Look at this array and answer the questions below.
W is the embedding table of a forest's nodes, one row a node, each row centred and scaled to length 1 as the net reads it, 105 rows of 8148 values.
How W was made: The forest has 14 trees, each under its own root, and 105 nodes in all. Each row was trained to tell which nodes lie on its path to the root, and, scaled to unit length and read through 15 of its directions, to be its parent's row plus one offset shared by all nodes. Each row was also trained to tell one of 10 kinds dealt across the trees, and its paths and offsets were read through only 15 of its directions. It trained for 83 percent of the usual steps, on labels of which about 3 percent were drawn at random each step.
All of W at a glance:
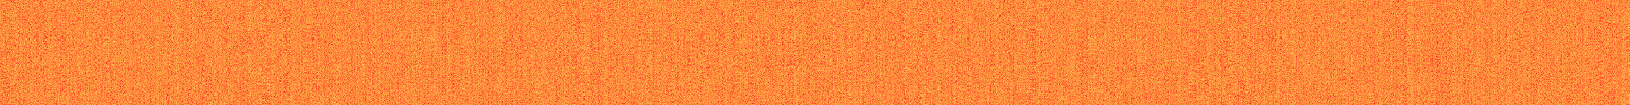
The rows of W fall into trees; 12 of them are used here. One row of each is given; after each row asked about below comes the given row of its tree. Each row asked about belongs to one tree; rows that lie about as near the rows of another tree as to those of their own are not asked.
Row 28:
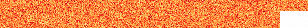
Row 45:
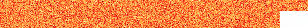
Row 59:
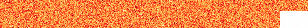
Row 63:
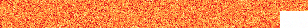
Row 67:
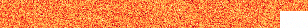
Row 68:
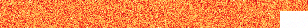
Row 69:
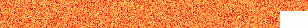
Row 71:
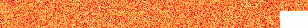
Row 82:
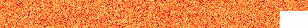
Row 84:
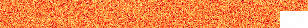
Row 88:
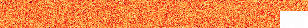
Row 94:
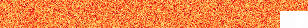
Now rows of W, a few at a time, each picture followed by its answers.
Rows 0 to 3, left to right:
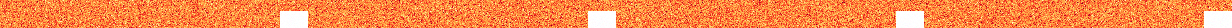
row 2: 45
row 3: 45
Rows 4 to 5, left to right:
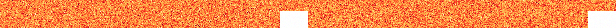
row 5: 45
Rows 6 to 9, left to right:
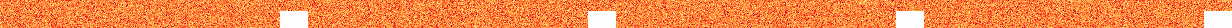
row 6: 84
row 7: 69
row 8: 82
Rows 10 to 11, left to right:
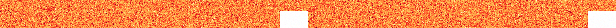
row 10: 84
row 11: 88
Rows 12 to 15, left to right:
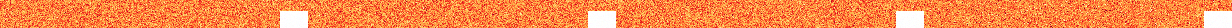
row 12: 68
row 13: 94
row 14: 28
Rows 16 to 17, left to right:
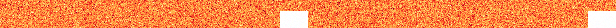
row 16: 69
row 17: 84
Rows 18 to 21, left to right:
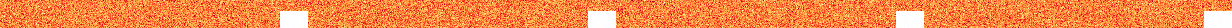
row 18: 84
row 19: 82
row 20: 88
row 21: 82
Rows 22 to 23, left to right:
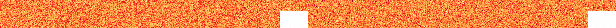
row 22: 68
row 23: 84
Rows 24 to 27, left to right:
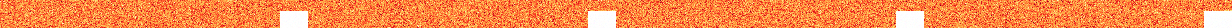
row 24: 71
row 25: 69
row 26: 94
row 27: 82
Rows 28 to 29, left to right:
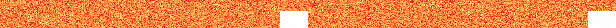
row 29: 69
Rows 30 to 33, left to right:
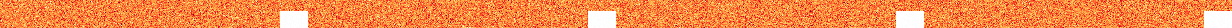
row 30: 45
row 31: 88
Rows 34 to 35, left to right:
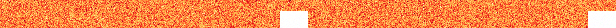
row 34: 28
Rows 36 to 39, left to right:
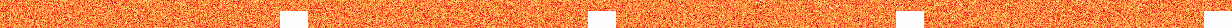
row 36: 88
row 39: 28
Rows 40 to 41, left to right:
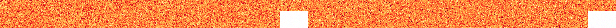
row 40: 28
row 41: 88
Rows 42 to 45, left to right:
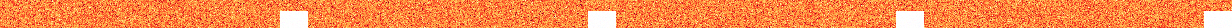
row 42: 45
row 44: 88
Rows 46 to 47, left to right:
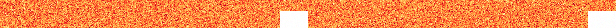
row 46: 94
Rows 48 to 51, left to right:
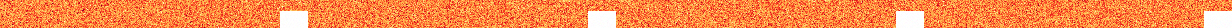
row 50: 94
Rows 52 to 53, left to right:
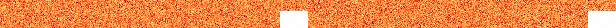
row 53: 88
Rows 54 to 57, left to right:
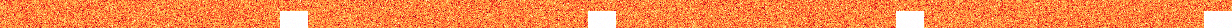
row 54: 69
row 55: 45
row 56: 69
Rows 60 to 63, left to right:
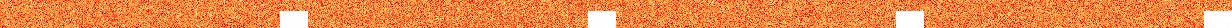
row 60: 45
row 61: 45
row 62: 69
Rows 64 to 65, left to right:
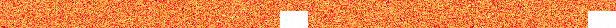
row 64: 45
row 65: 59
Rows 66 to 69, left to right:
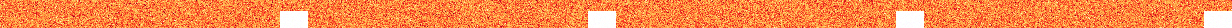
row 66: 88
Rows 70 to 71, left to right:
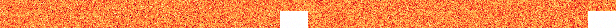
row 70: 69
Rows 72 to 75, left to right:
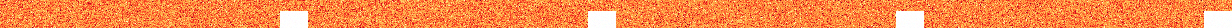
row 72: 69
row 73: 84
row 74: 82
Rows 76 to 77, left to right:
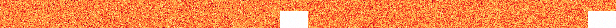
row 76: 69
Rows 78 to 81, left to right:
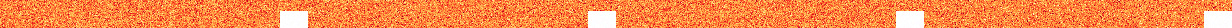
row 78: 28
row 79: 63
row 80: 84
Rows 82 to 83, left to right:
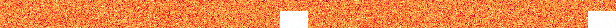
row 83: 84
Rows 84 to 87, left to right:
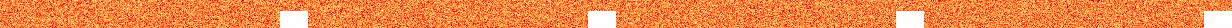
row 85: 45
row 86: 88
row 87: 84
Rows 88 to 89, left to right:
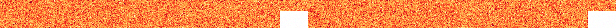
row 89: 67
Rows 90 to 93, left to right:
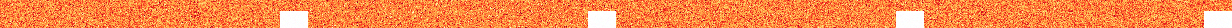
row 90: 59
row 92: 84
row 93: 71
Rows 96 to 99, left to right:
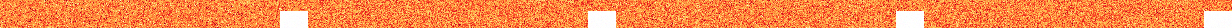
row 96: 82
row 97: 71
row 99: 63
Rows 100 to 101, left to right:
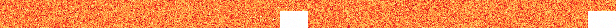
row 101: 67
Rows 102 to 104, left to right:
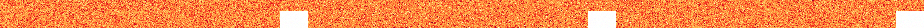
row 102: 71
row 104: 88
